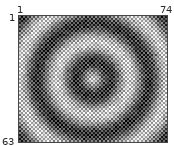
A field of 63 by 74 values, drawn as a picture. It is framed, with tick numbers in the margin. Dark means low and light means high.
No overall slope runs across the table. Rings spread out from the centre. There is no seam.
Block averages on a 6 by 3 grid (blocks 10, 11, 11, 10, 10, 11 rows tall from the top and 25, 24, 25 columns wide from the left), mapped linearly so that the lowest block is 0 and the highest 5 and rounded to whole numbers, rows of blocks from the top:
303
353
303
303
353
303
